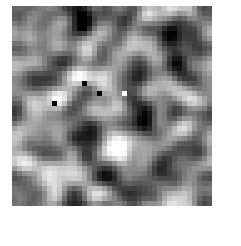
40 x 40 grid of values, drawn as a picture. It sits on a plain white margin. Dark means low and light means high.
There are no regular stripes. Four lone cells stand out: one far higher and three far lower than their neighbours. The field is mottled with small blotches. On average the colour sits 50% of the way up the scale. Neither half mirrors the other.
